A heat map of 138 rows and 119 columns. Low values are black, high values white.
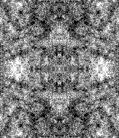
Stripes: none. Average level on the scale: 50%. Odd rows or columns: none. Slope: none. Grain: blotchy. Histogram: bell-shaped. Mirror symmetry: left to right and top to bottom.
